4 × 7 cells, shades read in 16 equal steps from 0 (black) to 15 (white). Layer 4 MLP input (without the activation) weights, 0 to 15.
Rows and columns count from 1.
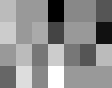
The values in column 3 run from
7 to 10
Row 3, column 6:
5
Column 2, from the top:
9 9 11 13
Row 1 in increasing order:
0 5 8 8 9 9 11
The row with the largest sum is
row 4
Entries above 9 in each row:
1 2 3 2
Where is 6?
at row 4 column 1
